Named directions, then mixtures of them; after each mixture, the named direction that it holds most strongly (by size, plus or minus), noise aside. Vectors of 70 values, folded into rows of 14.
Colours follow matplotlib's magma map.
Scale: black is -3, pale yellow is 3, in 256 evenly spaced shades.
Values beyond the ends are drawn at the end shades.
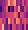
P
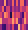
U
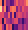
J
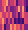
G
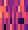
G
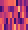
G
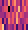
P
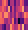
G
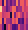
J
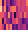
J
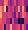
G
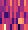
U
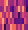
G
